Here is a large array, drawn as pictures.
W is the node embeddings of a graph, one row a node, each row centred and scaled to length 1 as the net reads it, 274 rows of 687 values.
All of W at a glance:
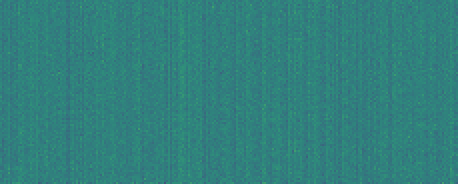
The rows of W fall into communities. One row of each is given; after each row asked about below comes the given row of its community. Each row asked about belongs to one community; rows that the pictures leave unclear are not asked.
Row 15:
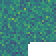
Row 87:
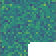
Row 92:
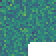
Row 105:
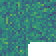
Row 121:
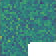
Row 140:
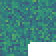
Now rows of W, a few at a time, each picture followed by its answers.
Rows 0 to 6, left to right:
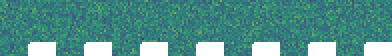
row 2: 105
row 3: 121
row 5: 121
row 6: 92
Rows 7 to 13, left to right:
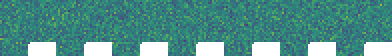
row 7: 15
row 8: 15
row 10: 87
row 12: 15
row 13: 15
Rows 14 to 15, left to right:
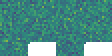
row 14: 105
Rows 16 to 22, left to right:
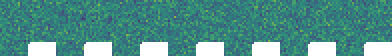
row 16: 105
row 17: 140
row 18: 15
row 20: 15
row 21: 92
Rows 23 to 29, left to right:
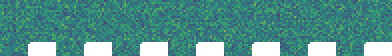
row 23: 15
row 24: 105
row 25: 140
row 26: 140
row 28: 121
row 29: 92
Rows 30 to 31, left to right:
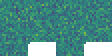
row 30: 121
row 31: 92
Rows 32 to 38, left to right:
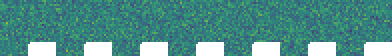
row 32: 87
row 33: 92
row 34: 140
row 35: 92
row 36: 121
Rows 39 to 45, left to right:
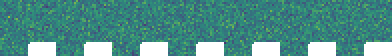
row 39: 105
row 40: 105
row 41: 140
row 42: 92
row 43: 87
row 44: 87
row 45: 105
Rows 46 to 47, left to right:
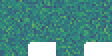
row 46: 105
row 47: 92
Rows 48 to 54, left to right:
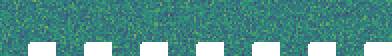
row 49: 140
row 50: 15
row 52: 121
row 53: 15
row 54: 92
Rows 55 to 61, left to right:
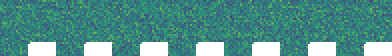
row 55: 87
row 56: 121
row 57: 140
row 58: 121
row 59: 121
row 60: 87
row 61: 87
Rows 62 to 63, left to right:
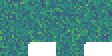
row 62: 121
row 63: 92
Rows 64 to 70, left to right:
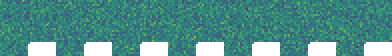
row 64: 140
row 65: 92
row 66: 140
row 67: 140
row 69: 121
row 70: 140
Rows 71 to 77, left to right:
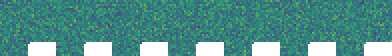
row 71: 15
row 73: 92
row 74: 92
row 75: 87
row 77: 140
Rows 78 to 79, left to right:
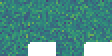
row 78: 140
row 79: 121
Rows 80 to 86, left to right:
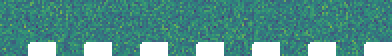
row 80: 140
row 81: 105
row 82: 92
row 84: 140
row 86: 105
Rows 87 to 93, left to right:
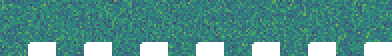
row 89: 15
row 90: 121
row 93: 105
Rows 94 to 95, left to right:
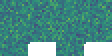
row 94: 92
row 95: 15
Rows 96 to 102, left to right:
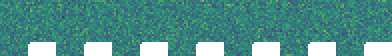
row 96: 15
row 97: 87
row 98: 15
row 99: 105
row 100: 15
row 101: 87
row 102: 15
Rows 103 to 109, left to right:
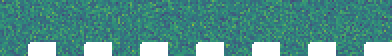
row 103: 15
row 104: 140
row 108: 121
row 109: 121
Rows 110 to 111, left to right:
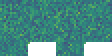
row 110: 121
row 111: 105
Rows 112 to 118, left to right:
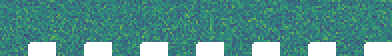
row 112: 15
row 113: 15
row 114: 140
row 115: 92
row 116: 105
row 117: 87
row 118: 87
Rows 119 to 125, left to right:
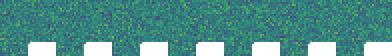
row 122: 15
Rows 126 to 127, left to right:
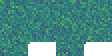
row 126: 87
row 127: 15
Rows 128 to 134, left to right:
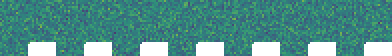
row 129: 87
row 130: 15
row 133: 121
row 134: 92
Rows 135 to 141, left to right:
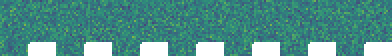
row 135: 105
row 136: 121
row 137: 92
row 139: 140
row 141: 15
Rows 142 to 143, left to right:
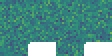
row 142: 87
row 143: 105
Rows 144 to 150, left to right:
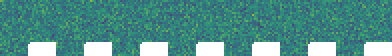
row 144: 87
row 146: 105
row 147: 92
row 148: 121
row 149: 15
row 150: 105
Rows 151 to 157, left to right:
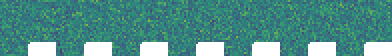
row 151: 87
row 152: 92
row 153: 121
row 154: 15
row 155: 92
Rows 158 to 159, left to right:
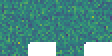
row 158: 121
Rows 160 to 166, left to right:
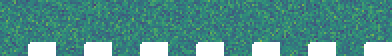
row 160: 15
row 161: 140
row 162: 92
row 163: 87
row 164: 92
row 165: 92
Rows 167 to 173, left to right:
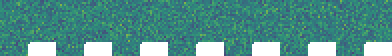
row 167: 121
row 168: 15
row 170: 121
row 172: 140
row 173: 105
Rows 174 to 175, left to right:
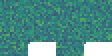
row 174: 121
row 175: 92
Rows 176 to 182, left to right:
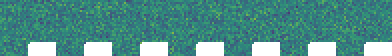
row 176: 105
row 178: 140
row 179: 140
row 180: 15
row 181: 92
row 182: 15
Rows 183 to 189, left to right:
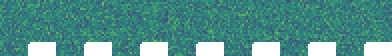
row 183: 105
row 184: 121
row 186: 92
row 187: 121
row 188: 87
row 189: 121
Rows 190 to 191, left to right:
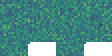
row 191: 15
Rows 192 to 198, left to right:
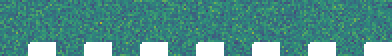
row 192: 92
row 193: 15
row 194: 92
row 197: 92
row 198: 87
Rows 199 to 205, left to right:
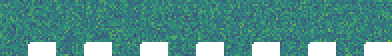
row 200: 105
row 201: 140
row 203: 92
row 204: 121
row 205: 92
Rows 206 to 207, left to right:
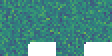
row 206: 105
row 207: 15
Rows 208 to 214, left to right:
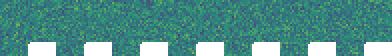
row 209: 87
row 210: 121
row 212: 121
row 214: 92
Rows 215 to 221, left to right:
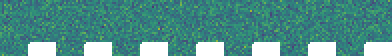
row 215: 121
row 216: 87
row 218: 140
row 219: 140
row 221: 15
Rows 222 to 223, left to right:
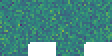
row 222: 15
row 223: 92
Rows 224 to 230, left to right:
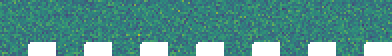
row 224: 15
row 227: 15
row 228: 121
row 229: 15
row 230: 140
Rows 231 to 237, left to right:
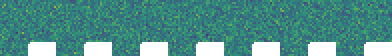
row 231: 105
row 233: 140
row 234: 121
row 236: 92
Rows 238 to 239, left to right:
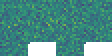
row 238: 87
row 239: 15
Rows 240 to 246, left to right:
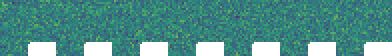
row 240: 87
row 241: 140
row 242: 105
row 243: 121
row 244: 92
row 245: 92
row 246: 140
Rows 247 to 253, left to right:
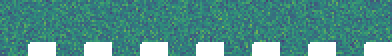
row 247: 92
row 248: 121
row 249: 92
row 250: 15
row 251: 121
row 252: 92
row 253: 121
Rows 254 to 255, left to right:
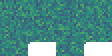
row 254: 121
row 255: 87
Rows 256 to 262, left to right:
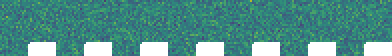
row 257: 105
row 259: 121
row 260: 121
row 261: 140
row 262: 105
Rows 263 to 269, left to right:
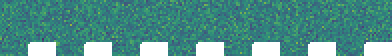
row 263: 121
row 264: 87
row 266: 105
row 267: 92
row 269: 15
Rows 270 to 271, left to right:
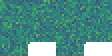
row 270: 87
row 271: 15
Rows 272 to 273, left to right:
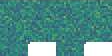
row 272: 92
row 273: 105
